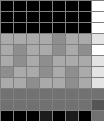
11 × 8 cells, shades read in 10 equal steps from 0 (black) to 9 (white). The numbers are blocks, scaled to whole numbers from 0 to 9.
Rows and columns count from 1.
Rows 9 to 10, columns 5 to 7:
4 4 4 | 4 4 4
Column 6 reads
0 0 0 6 6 6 5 5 4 4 1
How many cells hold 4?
16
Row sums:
9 9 9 49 48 48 47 48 32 31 6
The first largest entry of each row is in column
8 8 8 8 8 8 8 8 1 1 8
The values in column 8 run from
3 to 9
